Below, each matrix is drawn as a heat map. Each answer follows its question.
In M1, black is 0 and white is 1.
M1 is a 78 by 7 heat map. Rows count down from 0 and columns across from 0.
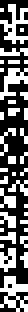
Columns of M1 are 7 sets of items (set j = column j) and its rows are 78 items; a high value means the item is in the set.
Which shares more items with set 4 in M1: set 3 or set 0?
set 3
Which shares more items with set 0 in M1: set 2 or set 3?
set 3
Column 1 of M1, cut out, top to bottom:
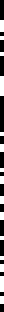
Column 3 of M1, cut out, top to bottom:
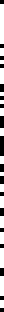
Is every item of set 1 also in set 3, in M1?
no
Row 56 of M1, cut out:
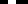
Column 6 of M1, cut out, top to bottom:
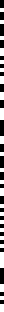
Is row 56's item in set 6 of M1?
no
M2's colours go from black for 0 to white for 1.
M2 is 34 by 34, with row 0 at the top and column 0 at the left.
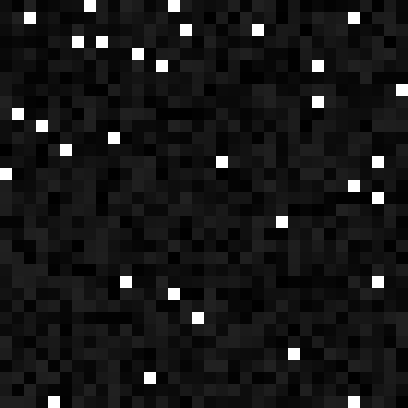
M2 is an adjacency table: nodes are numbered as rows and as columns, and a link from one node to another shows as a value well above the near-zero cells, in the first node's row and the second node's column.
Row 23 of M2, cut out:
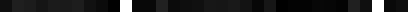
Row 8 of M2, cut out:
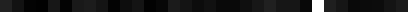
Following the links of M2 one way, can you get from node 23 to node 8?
yes
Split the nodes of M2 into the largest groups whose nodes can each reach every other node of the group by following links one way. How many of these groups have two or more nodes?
2
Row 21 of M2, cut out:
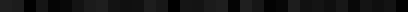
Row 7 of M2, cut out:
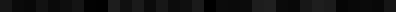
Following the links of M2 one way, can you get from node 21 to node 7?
no
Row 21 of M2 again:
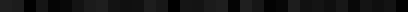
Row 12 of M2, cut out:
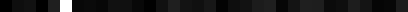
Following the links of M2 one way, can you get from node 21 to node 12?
no
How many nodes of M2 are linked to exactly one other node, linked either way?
2
